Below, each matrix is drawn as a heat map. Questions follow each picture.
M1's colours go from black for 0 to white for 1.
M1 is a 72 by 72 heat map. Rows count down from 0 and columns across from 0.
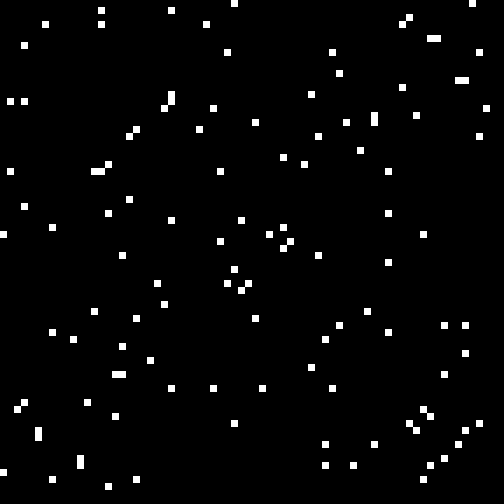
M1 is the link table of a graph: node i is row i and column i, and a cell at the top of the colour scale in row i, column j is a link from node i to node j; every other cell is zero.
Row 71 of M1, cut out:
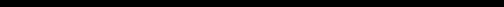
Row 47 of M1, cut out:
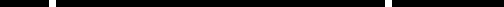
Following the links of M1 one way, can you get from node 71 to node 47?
no
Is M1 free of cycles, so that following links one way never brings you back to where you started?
no
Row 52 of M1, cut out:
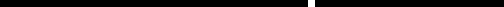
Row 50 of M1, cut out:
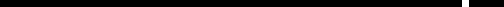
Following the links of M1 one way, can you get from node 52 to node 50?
yes
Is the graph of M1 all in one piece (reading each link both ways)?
no
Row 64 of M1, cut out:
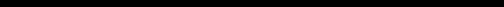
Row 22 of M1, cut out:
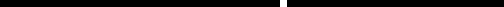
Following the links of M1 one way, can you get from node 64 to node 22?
no
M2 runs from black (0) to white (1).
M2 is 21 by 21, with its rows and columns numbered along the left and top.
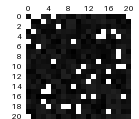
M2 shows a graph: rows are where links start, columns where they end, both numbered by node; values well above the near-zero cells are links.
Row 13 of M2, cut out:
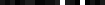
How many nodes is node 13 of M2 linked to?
2
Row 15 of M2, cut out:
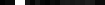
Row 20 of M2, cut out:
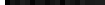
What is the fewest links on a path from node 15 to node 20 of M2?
4
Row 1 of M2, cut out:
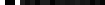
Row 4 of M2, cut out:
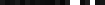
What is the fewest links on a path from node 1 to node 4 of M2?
3
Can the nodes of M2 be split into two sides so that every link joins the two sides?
yes
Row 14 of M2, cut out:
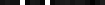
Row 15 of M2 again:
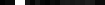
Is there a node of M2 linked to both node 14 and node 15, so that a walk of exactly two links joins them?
yes
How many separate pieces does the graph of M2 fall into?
1
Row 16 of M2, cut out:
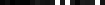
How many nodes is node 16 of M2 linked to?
3
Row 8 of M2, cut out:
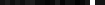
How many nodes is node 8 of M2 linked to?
1
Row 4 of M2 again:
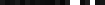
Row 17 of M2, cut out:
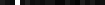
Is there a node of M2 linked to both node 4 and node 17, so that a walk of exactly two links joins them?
no
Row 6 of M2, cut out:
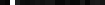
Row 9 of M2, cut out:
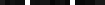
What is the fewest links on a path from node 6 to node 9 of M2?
4
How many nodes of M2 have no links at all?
0
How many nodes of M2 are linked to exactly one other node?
6
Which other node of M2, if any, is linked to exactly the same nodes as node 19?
node 11
